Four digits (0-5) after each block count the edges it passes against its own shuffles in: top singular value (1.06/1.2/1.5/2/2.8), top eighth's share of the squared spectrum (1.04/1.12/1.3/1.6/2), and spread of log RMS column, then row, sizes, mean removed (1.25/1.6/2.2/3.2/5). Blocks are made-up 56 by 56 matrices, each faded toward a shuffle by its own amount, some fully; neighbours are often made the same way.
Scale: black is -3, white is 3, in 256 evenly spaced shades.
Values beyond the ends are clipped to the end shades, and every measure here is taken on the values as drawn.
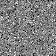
0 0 1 0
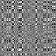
5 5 4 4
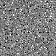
2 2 0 1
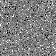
1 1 1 0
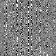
2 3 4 0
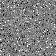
0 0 0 0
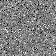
0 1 0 0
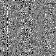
2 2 3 0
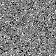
0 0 0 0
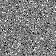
0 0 0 0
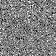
0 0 0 0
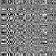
5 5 4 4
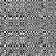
5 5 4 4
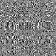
4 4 2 2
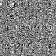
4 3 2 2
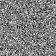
1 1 0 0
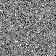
0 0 0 0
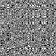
4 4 2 3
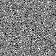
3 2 0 0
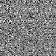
3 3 1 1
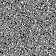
0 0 0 0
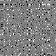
4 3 2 2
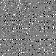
4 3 1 2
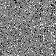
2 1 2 0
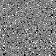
3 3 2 2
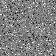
0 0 0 0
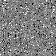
2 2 1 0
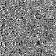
3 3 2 1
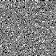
3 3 1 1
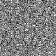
3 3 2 1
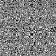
3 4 1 2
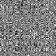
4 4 2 2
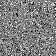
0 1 0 0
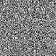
3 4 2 2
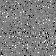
3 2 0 1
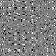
4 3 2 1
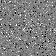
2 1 0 1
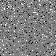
2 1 0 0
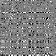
4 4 2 3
